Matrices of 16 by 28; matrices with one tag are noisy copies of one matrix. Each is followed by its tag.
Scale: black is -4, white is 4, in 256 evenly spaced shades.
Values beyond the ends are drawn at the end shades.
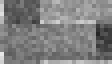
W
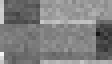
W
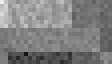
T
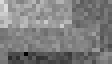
T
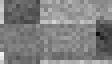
W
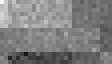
T
